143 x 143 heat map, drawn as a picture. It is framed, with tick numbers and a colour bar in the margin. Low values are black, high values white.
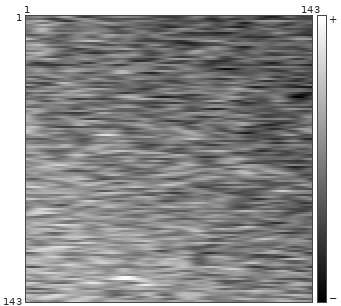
The field climbs toward the bottom left. The ninth with the lowest average is the top right. Neither half mirrors the other. Streaks run across, left to right. The ninth with the highest average is the bottom left.
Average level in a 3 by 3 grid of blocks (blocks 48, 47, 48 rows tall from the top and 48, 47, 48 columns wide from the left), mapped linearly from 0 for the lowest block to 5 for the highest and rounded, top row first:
2 1 0 / 3 2 1 / 5 4 2
